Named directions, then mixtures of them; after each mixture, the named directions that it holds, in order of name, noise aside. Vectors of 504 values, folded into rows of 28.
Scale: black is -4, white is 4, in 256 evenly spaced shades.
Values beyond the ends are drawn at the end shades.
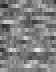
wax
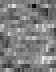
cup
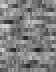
wax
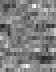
cup, wax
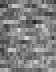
cup, wax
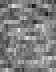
cup, wax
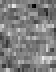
cup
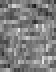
cup, wax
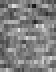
cup, wax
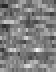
wax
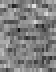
cup, wax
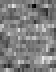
cup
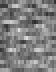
cup, wax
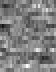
cup, wax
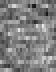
cup, wax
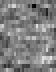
cup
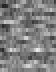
wax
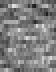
cup, wax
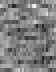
cup, wax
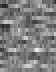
wax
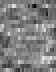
cup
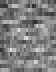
cup, wax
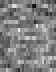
cup, wax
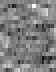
cup
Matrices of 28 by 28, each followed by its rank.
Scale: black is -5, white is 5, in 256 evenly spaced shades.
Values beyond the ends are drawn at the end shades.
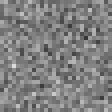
full rank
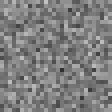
full rank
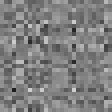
three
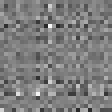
three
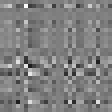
two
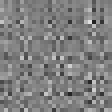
three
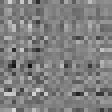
three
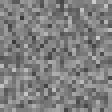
full rank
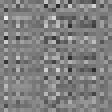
two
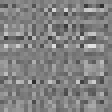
three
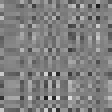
two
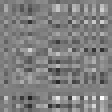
two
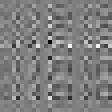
two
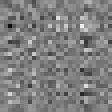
three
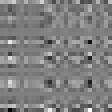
two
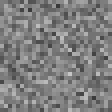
full rank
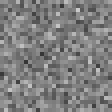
full rank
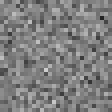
full rank
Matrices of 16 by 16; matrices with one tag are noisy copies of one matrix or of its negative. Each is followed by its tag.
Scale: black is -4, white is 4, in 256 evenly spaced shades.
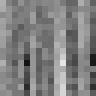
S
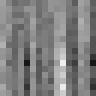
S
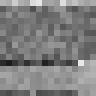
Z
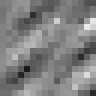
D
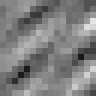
D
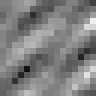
D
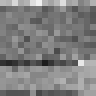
Z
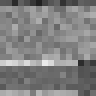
Z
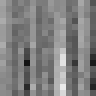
S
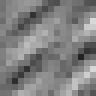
D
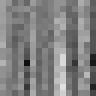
S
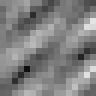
D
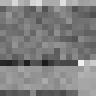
Z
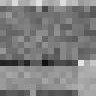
Z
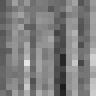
S
